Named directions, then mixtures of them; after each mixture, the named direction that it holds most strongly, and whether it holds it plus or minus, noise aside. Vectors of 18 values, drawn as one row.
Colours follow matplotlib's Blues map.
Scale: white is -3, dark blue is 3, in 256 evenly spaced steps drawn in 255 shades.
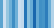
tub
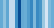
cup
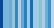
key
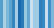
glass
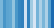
tub, minus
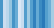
tub, plus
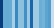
key, plus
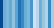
key, plus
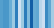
glass, minus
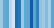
cup, plus
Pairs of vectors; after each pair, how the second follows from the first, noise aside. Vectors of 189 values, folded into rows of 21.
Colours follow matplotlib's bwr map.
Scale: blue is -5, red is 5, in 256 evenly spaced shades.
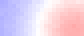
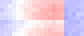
wrapped around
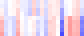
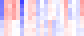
reversed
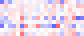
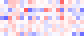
reversed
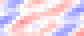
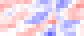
wrapped around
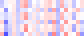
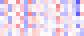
reversed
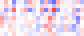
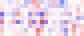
wrapped around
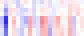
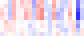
reversed
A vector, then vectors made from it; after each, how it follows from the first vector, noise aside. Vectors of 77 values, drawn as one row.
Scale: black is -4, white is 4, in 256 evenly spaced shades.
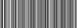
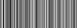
negated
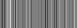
partly zeroed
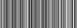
reversed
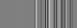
partly zeroed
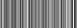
reversed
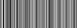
negated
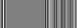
partly zeroed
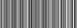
reversed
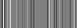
partly zeroed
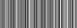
wrapped around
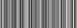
reversed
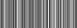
wrapped around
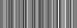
wrapped around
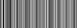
negated
